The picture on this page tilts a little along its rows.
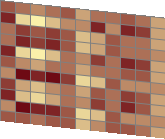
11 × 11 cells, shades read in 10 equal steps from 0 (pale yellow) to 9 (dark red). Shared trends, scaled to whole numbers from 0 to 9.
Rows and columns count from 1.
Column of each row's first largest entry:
1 1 2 2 1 1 2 1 1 2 1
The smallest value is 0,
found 2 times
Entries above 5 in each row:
3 4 5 5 4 3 5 4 4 5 6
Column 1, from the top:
6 8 5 5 8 6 4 7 8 4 6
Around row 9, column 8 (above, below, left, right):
5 6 7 8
